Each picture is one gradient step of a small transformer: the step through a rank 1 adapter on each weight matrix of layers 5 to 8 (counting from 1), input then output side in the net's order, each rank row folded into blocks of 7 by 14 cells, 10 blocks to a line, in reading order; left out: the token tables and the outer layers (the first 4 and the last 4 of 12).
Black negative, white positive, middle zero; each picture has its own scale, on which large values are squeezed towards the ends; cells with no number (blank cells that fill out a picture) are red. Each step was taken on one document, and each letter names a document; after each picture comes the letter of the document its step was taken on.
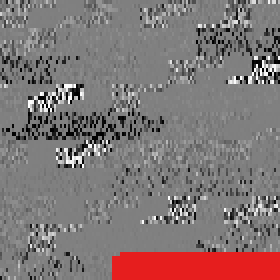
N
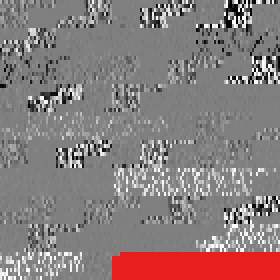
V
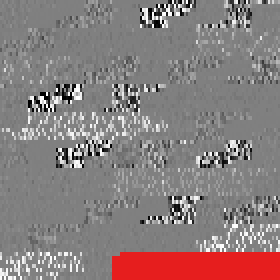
V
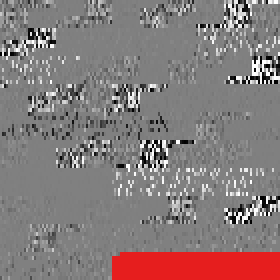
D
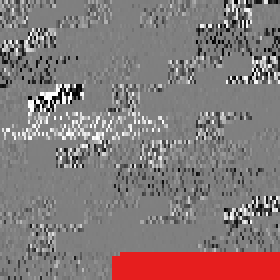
N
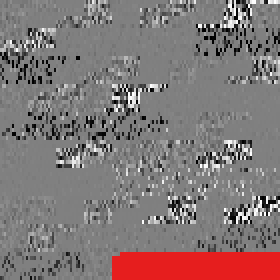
D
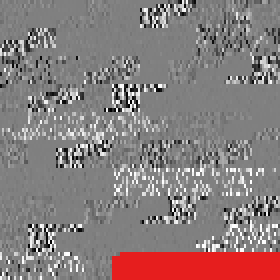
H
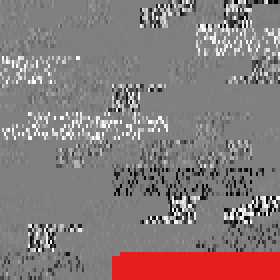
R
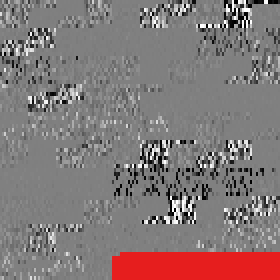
R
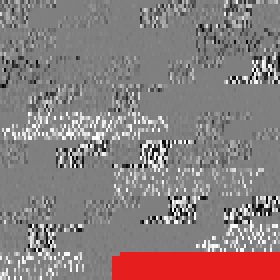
H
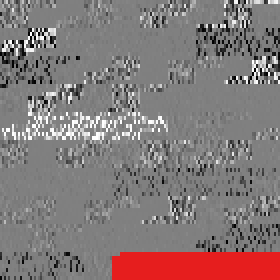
N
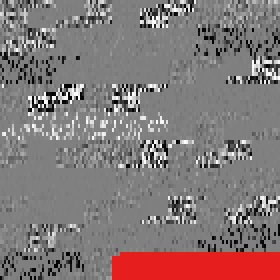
D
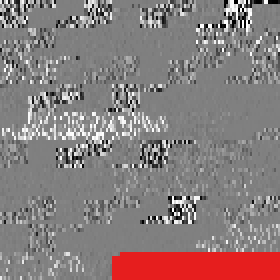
H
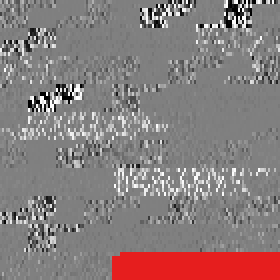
V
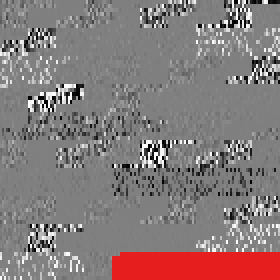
N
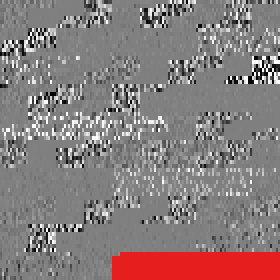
N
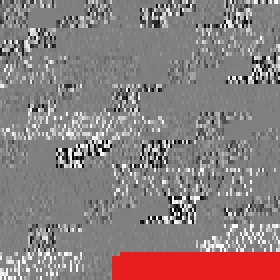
H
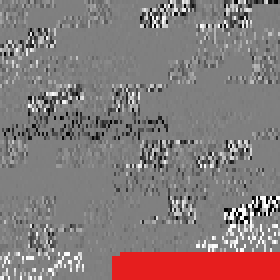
R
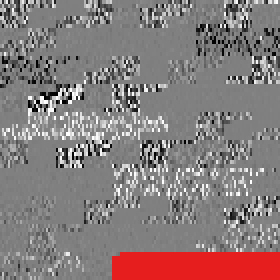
H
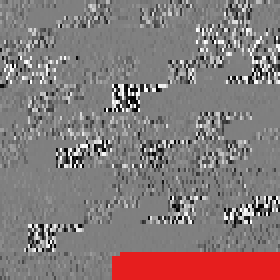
H
